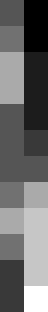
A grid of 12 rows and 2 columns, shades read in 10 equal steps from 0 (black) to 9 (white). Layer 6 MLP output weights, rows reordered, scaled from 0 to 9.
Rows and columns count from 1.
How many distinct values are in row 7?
1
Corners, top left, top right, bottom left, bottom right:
3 0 2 9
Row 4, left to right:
6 1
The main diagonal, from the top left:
3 0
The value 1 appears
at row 3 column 2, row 4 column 2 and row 5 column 2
